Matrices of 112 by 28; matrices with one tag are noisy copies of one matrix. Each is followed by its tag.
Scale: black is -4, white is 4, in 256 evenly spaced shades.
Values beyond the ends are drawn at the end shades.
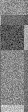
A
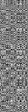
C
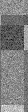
A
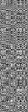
C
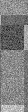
A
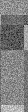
A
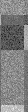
A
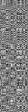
C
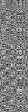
C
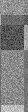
A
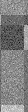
A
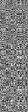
C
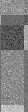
A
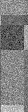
A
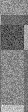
A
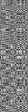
C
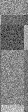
A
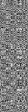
C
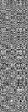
C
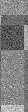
A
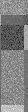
A
